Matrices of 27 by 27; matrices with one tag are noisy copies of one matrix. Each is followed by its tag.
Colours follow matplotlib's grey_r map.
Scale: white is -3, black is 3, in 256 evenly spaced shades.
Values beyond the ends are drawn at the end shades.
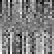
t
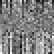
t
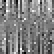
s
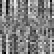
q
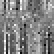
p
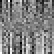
t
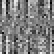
q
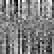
s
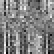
p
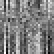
p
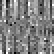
q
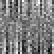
s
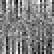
s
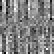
q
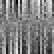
s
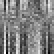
p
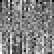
t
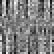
q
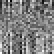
t
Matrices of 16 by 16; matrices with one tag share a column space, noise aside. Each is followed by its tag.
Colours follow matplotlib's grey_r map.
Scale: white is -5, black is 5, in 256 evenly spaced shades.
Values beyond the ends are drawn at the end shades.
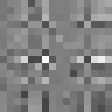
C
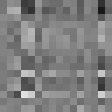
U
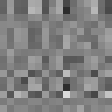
U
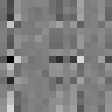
C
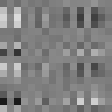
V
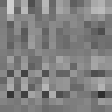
U
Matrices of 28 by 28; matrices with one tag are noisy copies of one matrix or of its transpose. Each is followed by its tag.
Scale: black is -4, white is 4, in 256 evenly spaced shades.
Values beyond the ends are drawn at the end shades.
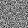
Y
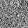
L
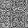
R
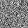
L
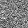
L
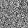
L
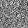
L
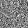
L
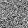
L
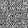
R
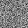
Y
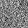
L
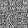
R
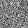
L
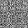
R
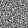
Y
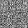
R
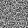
Y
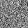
L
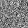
L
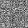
R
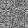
R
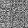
R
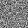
Y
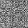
R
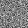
Y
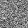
L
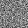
Y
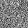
L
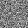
Y
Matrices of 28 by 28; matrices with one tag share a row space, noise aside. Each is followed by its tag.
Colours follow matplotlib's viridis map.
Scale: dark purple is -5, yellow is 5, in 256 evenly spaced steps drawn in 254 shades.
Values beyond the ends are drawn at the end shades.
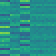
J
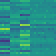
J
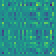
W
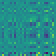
W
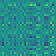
W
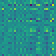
W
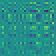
W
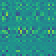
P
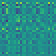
P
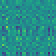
P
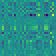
W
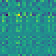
P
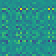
P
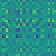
P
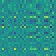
W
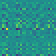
P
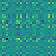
P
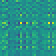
P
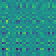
P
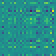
W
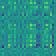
W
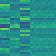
J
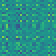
P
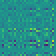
W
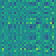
W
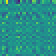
P
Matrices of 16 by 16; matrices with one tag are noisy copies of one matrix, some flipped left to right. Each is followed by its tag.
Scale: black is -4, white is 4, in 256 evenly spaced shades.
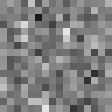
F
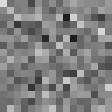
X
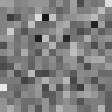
X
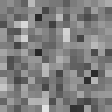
F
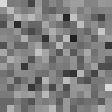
X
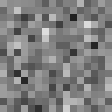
F
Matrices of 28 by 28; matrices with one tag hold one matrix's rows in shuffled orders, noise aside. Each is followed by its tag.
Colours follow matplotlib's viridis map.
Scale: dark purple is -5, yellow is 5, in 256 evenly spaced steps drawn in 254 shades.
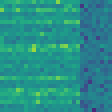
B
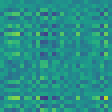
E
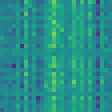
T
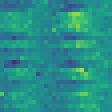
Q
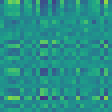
E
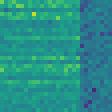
B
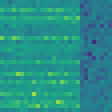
B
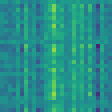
T
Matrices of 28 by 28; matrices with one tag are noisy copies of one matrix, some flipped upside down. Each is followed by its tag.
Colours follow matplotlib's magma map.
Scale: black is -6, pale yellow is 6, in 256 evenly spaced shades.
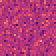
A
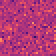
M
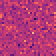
M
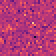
M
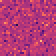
A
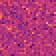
M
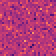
M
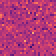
M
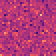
A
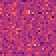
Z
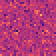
A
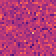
M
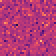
A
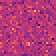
Z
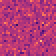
A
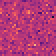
Z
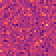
A
